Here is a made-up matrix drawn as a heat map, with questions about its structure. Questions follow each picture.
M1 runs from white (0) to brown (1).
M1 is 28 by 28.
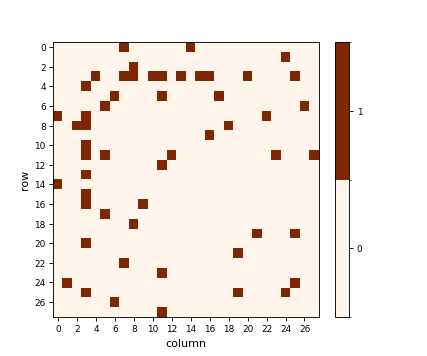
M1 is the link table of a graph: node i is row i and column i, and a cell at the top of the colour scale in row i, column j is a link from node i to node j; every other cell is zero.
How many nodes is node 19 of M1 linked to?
2
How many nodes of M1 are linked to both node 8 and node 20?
1
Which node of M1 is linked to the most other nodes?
node 3
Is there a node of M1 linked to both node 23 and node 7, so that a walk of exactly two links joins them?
no
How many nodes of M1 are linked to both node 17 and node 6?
1
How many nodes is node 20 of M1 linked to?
1
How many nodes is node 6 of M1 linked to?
2
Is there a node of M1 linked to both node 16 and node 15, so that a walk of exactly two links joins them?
yes
